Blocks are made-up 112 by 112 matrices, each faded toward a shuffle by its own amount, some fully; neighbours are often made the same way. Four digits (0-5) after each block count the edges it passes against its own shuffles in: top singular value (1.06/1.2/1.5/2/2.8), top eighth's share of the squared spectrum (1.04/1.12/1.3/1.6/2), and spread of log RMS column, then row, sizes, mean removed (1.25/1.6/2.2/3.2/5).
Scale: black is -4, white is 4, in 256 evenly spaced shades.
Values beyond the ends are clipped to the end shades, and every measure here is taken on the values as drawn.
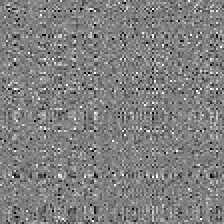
5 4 3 3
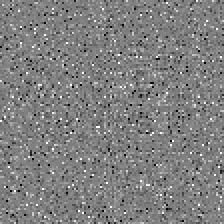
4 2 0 1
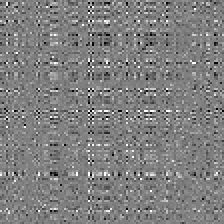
5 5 4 4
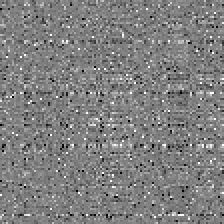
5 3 2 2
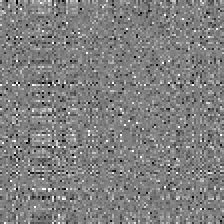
5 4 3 3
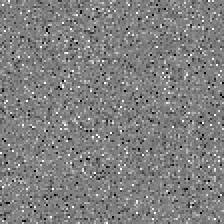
2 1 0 0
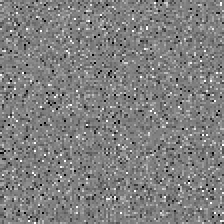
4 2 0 1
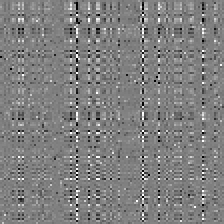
5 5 4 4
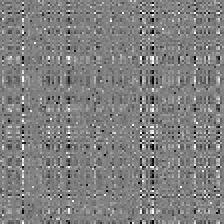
5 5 4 4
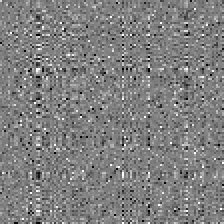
5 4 3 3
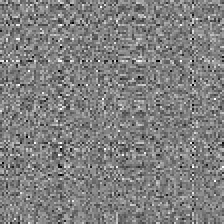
5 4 3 3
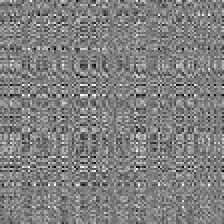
5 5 4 4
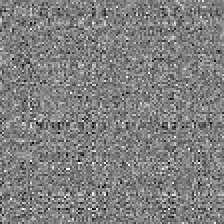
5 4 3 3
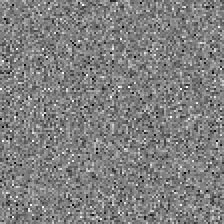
3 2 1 0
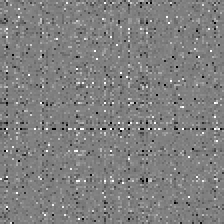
4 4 2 2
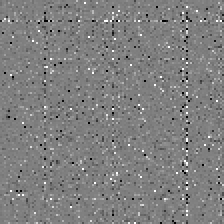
4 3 2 1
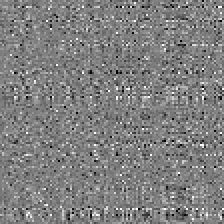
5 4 3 3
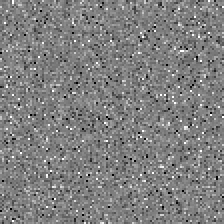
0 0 0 0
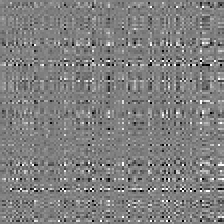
5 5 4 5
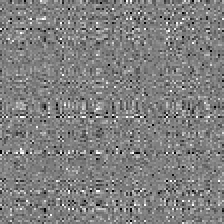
5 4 3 4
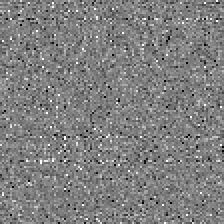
4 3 1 2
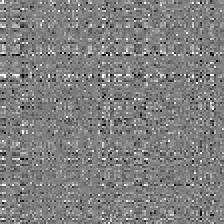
5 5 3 4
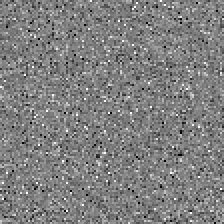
3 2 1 0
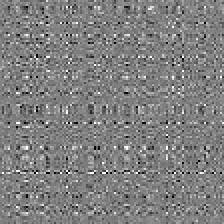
5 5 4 4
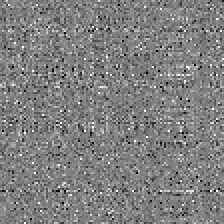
4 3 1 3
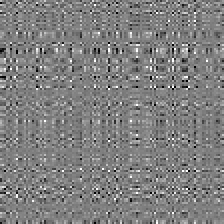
5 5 4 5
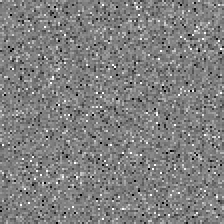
2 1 0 0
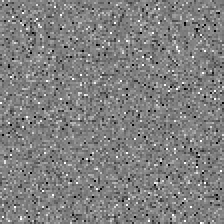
2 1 0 0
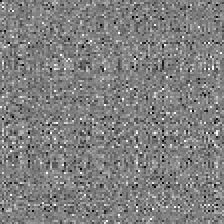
4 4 2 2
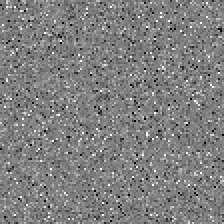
0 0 0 0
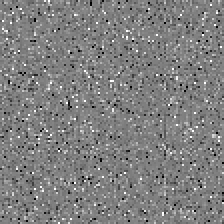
3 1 0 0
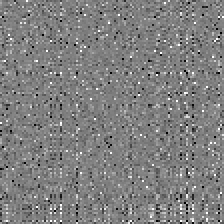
5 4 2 2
